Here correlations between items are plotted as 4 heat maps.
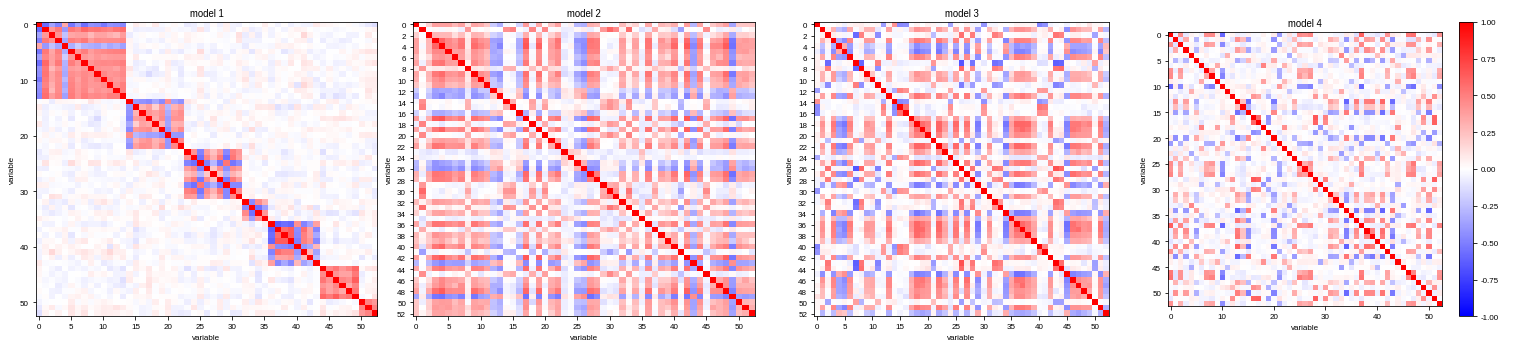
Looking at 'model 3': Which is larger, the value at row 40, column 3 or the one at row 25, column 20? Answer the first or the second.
the second
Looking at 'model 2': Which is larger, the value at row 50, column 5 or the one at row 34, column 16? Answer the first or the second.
the first
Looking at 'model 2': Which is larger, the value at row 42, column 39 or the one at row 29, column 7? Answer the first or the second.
the first
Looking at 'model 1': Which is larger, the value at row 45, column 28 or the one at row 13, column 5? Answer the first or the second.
the second
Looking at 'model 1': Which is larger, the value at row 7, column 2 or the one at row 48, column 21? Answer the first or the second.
the first
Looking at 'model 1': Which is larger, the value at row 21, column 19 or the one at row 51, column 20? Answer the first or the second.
the first
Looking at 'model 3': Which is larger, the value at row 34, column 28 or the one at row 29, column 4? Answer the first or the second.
the second
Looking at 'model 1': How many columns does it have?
53
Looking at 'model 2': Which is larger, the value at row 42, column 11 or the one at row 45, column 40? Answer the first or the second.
the first
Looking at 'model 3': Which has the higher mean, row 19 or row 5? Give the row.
19
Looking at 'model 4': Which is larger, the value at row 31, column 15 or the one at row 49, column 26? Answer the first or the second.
the second
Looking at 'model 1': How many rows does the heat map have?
53
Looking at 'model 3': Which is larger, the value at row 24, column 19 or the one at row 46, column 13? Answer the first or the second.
the second
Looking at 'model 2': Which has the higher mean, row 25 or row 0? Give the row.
0
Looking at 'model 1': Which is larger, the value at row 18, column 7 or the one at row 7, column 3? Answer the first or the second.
the second
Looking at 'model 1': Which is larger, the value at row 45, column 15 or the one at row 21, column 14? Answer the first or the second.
the first
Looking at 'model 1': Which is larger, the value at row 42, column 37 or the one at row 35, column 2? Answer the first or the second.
the first
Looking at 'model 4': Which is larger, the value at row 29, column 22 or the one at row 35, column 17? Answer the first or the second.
the second
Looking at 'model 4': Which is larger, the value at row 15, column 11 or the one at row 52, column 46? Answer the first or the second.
the second
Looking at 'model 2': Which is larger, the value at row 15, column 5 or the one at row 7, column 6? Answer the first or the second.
the second
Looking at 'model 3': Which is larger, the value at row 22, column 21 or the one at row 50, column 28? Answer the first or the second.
the first
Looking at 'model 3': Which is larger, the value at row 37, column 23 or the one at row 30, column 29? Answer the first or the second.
the first
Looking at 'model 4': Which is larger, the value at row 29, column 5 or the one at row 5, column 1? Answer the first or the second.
the first
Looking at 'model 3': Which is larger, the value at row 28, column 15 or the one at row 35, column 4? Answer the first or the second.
the first
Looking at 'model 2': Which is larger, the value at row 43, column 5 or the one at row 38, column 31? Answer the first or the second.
the second
